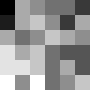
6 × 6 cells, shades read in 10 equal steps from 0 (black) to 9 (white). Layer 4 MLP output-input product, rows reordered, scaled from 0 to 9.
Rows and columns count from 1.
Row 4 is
8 6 7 4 3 3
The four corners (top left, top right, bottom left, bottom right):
0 2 9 7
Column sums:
32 35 40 28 26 26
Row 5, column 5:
6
